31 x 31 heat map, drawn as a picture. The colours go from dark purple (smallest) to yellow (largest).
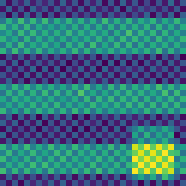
Ninth with the highest average: bottom right. Odd patch: higher, in the bottom right. Stripes: horizontal, repeating 3 times.
